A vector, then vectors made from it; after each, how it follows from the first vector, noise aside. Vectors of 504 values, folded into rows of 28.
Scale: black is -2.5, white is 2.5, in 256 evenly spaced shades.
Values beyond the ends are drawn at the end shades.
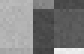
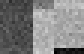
negated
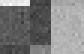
reversed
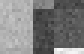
copied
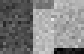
negated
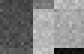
negated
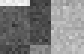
reversed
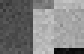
negated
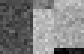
negated
